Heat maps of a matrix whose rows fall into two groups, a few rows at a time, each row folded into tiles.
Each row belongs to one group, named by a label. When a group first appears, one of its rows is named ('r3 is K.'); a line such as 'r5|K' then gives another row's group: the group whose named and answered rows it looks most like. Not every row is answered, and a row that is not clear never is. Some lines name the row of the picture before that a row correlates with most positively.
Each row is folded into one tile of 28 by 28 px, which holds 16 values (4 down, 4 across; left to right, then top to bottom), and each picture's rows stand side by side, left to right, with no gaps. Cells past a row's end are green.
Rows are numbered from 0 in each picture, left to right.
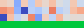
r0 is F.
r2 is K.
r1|K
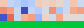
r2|K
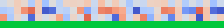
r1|F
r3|K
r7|F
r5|K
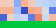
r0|F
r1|F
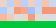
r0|K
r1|K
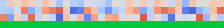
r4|K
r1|K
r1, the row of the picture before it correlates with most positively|1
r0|K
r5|K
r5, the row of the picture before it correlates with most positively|1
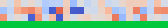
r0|K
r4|K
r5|K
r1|F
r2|F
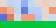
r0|F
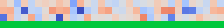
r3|K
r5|K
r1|K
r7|K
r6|F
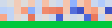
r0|K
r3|F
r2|F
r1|K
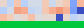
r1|K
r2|F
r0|K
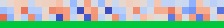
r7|F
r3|F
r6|F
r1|K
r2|F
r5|K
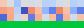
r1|F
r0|F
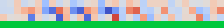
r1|F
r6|K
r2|F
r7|K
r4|K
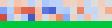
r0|K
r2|K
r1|F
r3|K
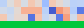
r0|K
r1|F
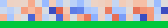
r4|K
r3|K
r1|F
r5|F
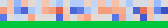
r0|F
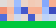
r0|F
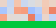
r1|K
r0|K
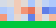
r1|F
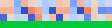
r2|F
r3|F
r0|F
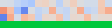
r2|K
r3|K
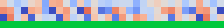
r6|F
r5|K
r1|F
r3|F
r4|F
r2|F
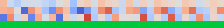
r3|K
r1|F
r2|F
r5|K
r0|F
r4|K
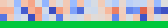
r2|F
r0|F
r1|F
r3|K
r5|F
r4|F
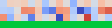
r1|F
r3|K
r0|K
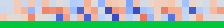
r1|K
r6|F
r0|K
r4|F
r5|K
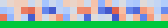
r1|F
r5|F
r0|K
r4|F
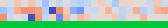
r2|F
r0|K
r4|K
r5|K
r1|F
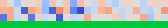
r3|K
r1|F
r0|F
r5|K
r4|K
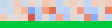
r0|K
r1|K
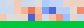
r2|K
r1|F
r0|K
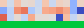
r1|K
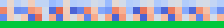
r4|F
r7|F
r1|F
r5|F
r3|F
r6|F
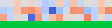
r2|K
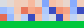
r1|F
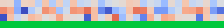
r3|F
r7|F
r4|K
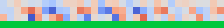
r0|K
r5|K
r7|K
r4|F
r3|F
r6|K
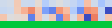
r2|F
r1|F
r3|F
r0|K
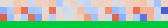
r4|K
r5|F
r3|K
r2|K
